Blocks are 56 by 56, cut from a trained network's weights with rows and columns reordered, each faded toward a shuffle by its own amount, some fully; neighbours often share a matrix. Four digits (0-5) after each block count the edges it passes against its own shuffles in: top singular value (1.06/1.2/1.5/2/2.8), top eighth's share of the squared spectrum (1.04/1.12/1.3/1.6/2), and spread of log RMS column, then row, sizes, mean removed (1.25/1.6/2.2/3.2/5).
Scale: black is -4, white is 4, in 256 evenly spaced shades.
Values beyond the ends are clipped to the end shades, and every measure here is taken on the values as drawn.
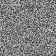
1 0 0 0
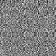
4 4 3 1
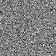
1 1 0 0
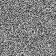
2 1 0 0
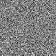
3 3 1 1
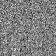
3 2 0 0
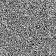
0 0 0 0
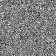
0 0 0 0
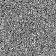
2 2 0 0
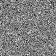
0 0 0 0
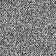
0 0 0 0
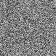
0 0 0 0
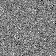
0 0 0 0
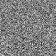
3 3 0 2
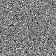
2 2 0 1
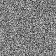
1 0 0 0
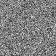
0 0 0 0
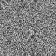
3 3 0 0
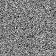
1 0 0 0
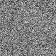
2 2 0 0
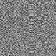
4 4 1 1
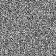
2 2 0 0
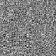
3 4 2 2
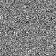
3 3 1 2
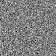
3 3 0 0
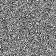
1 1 0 0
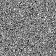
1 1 0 0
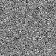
3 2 0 1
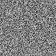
2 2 0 0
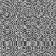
4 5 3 2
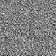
3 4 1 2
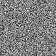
1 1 0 0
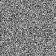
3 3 1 1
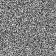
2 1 0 0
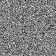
1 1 0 0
